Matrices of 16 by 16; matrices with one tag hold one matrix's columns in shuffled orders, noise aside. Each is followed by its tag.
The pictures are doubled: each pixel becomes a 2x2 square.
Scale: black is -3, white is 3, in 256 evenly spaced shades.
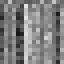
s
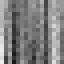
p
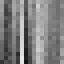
p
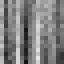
p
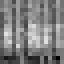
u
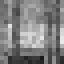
u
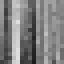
p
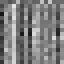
s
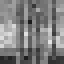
u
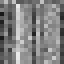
s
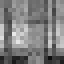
u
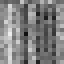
s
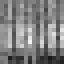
u
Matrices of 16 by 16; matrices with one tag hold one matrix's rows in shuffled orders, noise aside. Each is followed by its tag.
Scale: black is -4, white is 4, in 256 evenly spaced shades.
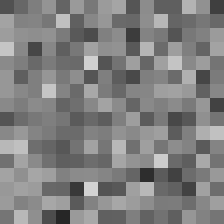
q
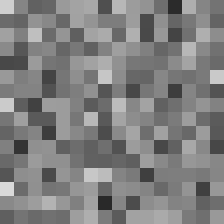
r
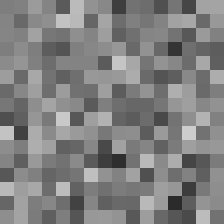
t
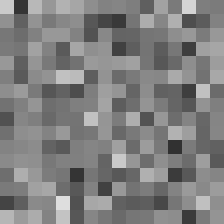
t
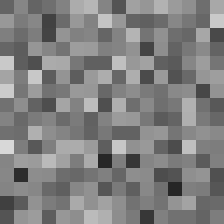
r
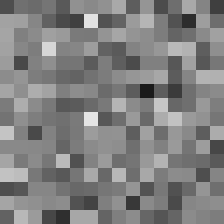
q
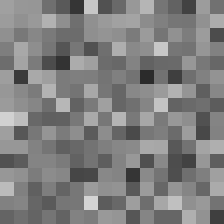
q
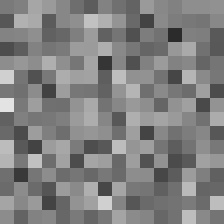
r
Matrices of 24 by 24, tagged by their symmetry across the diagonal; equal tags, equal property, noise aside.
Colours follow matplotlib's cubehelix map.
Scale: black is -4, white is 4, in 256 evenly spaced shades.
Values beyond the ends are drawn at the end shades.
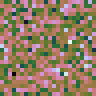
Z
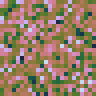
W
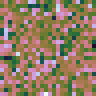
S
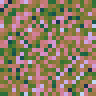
W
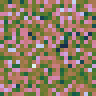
Z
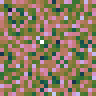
W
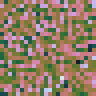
S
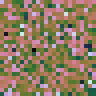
Z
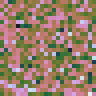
Z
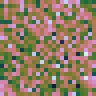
S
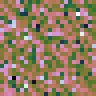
S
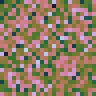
W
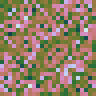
W
